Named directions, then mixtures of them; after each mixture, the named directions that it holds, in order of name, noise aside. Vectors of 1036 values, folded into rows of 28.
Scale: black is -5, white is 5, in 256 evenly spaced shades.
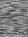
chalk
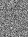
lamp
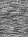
chalk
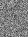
lamp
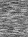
chalk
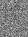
lamp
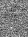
chalk, lamp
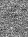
chalk, lamp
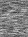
chalk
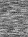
chalk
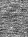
chalk, lamp
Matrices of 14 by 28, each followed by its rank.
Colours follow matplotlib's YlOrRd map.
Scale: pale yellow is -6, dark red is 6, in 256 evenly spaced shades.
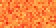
full rank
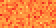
full rank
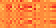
two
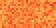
full rank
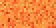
full rank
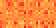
two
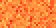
full rank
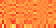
two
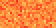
full rank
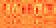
two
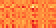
two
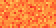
full rank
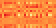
two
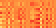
two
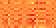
two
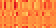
two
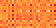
two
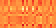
two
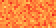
full rank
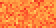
full rank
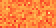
full rank
